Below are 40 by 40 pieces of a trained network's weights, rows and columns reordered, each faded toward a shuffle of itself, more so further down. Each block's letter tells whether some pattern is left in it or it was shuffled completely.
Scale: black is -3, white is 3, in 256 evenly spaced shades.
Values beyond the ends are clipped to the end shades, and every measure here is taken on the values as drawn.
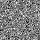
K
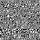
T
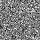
K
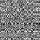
T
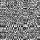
T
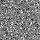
K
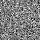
K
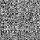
T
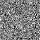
T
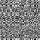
T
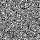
K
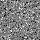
K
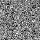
K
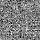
T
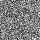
K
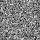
K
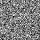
K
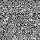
T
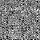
T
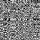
T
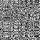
T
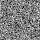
K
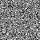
T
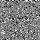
T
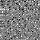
T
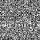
T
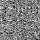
T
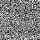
T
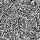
K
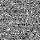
T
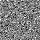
K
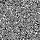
K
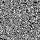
K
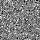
K
